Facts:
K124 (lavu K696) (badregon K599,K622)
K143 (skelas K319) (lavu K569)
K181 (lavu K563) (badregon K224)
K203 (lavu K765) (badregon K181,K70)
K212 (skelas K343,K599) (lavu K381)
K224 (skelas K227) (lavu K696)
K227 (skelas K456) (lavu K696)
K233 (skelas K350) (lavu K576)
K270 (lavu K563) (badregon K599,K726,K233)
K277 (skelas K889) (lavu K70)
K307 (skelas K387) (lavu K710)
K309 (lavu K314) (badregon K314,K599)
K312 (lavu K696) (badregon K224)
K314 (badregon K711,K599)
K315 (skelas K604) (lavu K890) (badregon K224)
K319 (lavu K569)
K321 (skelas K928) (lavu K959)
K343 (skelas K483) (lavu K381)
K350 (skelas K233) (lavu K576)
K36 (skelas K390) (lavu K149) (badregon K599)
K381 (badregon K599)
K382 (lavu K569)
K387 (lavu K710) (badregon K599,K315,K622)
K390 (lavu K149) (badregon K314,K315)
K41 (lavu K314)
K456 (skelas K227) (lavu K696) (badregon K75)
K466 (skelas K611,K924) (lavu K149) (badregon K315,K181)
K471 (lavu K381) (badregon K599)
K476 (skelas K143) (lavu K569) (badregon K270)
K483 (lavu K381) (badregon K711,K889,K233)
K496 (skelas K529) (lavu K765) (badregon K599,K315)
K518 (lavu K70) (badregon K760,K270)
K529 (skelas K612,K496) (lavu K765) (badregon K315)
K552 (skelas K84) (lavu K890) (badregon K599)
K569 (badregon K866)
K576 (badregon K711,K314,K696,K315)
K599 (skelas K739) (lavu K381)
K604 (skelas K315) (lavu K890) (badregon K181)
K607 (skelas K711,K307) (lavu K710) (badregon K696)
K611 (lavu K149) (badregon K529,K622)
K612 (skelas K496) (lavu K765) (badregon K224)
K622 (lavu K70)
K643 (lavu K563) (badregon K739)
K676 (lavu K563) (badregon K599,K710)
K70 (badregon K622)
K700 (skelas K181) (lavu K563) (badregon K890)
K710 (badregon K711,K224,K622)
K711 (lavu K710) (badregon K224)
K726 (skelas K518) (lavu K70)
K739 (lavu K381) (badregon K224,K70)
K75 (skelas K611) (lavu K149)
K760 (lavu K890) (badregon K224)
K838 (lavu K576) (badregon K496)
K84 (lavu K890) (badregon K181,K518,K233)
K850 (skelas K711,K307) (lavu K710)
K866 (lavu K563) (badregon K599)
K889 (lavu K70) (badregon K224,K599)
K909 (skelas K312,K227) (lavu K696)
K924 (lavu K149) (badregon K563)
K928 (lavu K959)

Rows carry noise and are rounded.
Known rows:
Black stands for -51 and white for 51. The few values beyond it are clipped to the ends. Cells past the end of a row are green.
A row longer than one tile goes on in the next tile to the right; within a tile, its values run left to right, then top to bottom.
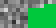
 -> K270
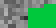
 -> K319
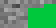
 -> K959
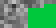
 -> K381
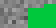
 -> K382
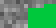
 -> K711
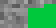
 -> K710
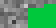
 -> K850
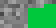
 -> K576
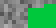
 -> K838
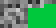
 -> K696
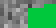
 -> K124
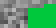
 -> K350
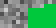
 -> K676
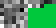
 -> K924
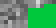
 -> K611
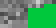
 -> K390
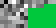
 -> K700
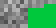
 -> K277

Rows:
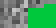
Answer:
K224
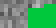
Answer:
K203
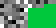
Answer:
K563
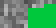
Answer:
K483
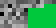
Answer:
K607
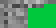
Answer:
K149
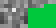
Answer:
K233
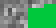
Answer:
K739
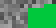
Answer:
K84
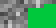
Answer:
K466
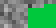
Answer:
K471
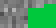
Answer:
K760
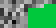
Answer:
K456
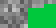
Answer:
K889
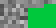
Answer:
K928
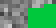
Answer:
K612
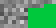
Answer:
K321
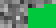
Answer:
K476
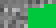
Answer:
K599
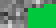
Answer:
K36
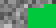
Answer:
K552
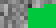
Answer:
K604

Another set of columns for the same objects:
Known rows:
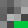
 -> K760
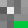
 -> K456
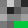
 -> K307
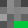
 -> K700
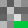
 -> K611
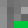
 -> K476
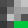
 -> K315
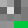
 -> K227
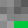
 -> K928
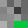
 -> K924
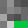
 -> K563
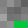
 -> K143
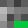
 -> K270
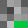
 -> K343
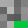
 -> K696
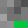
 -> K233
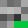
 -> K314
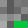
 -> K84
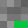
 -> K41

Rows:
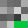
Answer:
K381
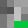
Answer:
K483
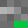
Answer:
K676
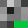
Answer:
K607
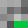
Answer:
K622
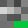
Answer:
K866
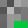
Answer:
K390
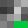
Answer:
K739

